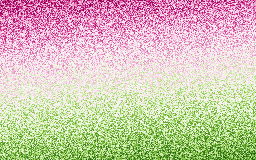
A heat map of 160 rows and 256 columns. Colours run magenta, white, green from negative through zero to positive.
Ninth with the lowest average: top left. Stripes: none. Grain: fine. Slope: up to the bottom.
